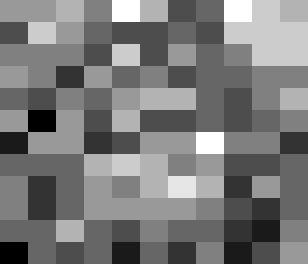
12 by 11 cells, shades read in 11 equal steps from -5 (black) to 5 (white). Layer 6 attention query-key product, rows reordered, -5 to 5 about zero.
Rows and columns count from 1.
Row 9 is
0 -3 -1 1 0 2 4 2 -3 1 -1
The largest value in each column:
1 3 2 2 5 2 4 5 5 3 3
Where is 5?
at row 1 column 5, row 1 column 9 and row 7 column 8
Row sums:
18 3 5 -6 0 -11 -3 0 2 -6 -12 -22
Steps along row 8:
same same up up down down up down same up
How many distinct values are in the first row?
7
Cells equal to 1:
21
